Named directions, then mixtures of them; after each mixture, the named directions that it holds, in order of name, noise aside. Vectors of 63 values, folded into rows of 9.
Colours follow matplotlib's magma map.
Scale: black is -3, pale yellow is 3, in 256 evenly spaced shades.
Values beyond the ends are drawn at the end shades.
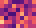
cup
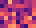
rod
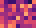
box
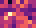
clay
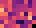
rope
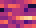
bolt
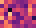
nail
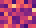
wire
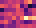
bolt, box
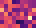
rope, wire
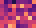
bolt, box, rod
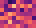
box, clay, wire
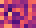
nail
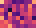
box, cup, nail
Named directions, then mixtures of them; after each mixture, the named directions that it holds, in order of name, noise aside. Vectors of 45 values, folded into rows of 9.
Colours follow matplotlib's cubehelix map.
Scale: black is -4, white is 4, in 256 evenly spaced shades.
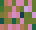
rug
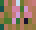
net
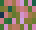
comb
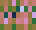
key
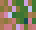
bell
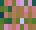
comb, rug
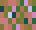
bell, key, net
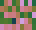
comb, net, rug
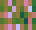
bell, rug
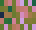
comb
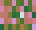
rug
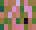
bell, net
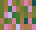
bell, comb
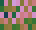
key, net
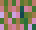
comb, key, rug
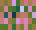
key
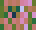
comb, key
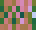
key, rug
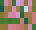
net, rug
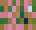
bell, net, rug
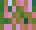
bell, comb, rug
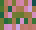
bell, comb, rug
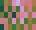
comb, key, net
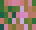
comb, key, net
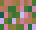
comb, rug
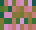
bell, comb, rug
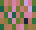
bell, key, net
